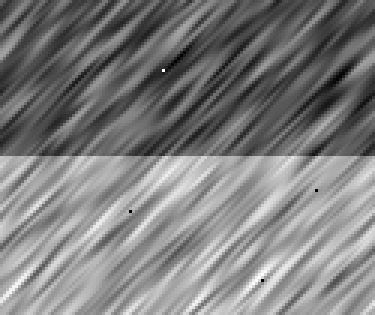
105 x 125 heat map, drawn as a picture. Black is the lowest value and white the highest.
The bottom part is higher, past a seam about 50% of the way down. Streaks slant up to the right. Four lone cells stand out: one far higher and three far lower than their neighbours.
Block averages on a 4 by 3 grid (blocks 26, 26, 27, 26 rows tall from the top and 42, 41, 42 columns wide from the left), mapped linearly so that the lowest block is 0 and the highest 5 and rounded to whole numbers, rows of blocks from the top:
0 0 0 | 0 0 0 | 5 5 5 | 5 5 5
